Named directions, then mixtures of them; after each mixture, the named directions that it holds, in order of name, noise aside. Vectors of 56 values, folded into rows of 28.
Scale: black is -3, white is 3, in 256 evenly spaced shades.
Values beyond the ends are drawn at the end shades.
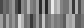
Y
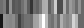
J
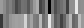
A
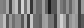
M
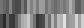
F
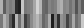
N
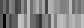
F, Y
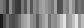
F, J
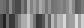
F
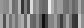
J, M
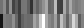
J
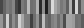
Y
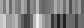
F, N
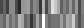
J, Y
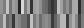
M, N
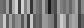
M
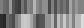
A, F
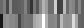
J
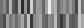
M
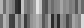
N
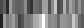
J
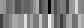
A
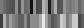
J, M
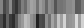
F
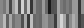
M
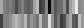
A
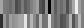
A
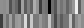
A, M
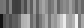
F, J
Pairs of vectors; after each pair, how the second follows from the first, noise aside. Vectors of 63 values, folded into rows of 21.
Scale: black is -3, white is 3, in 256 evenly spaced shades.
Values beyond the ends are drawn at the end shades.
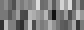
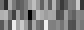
reversed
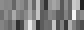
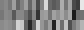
negated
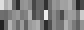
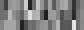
wrapped around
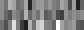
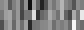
shuffled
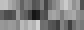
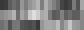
negated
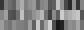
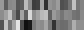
wrapped around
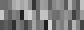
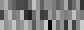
negated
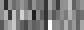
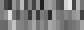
shuffled
